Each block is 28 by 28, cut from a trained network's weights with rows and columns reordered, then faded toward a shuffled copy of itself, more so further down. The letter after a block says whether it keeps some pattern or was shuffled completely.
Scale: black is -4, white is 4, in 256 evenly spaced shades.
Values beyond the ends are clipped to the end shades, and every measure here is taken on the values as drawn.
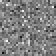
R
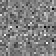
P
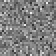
R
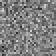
R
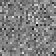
P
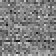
P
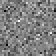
R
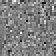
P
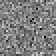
R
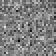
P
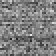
P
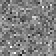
R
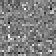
P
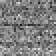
P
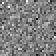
R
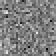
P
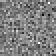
R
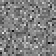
R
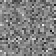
P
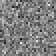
R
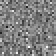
R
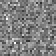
R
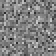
R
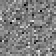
R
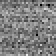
P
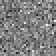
R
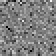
P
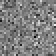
R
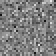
R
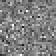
P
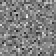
R
